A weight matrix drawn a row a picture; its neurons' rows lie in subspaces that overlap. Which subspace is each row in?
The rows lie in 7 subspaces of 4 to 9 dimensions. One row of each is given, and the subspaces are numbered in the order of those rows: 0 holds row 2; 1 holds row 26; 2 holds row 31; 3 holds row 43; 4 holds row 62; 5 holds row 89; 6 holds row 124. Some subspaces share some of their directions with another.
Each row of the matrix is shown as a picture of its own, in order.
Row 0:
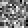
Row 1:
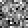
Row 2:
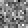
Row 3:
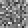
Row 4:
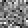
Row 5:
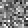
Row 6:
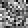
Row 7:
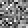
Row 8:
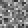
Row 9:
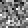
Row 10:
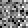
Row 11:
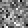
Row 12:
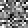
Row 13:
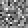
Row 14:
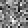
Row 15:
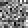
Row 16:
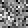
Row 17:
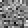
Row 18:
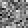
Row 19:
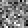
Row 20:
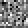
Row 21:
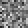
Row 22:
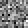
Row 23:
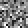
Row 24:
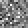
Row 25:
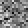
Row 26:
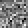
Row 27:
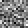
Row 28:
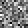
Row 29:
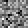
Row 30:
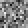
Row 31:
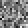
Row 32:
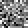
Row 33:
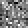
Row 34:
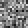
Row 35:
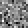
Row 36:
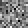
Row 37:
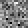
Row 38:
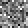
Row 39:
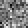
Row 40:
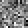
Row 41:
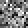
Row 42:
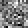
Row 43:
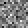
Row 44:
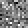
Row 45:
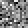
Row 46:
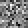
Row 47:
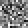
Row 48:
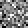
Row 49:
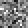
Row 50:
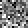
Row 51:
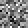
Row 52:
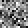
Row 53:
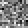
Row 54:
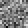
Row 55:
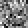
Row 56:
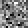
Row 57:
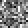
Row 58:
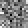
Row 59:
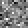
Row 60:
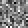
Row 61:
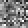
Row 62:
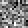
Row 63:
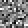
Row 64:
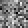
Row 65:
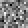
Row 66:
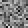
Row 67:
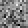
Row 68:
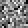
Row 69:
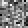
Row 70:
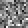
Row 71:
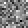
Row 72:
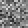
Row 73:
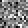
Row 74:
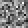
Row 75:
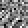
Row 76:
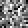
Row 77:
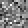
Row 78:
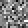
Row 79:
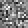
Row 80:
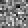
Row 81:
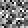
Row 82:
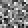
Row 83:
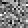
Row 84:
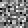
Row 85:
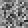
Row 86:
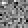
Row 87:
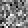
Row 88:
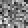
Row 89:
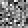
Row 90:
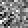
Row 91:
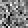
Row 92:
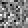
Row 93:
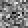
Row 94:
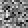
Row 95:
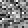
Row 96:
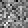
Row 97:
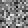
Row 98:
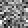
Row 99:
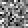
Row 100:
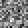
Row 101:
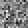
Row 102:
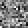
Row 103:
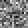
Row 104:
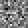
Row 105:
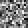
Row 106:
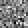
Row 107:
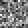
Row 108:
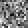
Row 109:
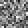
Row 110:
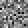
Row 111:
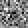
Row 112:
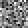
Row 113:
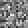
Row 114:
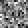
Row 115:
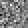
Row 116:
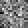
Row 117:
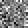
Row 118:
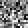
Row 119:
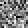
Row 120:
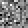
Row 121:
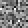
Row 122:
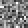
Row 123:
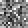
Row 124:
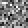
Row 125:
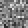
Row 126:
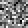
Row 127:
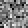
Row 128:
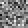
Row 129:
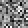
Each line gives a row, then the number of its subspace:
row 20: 5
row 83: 4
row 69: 3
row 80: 1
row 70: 1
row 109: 3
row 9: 1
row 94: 6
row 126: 1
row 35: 0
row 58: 1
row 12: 2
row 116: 1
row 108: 0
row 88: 0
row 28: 2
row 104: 5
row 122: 4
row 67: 2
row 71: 3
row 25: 6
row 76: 1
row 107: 0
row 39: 3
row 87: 3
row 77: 0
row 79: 6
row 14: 4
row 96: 1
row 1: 1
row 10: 2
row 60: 4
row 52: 4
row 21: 2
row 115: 0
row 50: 2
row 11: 6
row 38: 2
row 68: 1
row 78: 1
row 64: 4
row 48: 2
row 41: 1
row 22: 5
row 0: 6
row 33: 6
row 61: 2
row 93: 5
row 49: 4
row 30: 0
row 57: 2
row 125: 3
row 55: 3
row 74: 1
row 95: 5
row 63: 2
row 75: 2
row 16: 3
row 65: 0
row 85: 1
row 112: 4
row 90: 6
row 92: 0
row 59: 6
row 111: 5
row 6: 3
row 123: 1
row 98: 6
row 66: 2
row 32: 6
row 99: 1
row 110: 1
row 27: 2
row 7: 3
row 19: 6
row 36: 4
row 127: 3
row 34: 3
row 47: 1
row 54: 3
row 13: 5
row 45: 5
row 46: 1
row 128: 3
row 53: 1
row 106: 2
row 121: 4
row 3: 1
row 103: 5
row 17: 2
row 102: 2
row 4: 2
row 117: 3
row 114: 0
